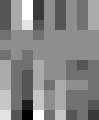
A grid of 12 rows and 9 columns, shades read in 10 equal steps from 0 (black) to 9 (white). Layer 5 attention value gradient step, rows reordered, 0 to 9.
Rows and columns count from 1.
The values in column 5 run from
4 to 5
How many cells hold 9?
3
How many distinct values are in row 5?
1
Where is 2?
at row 1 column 4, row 2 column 4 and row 12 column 9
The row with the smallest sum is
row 12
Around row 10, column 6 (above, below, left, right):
6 6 5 4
